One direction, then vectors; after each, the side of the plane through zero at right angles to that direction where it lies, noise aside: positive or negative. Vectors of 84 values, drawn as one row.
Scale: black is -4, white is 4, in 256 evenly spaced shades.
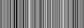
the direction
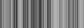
positive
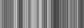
negative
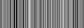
positive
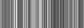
negative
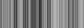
positive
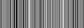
positive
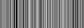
positive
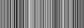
positive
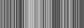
positive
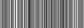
negative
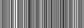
negative
